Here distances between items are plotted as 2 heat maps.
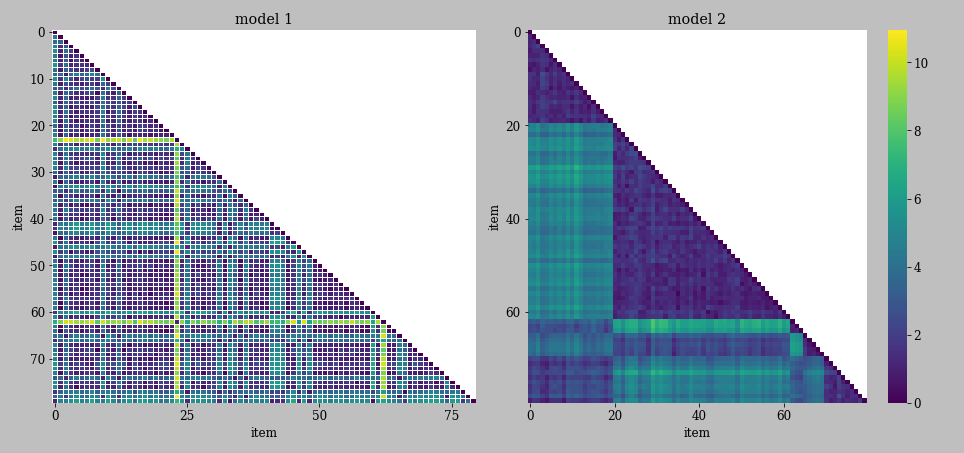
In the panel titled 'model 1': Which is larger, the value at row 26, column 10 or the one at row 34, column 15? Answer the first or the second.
the second
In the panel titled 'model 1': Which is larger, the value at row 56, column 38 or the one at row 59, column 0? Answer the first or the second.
the second
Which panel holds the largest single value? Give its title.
model 1
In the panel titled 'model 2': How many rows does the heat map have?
80
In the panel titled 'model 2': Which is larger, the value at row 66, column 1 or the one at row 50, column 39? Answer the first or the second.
the first
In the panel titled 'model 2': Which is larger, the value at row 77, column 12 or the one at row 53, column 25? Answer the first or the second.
the first
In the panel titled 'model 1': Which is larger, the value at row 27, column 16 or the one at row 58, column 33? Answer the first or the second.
the second
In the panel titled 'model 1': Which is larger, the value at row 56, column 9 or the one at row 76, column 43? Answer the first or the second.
the second
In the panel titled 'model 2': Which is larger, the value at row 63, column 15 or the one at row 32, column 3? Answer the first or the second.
the second
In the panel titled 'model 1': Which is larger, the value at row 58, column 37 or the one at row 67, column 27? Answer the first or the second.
the second
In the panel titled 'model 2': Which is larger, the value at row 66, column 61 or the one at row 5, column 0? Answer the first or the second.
the first
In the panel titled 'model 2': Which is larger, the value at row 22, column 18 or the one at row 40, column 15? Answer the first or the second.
the second
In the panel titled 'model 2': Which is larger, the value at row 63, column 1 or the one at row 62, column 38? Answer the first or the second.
the second
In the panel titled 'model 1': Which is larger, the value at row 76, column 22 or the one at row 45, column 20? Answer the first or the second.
the second
